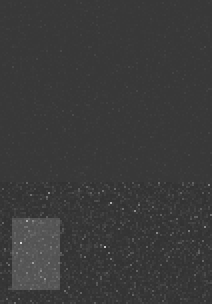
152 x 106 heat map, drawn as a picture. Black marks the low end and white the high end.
An odd patch, higher than its surroundings, sits in the bottom left. The top part is calmer, up to a seam about 60% of the way down. On average the colour sits 20% of the way up the scale. No regular stripes run through it. Neither half mirrors the other. The bottom left is the ninth with the highest average. No single row or column stands out from its neighbours.
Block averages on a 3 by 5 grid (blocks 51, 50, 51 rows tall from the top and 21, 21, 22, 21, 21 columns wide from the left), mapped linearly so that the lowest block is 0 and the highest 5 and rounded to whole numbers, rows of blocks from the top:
00000
00000
53000
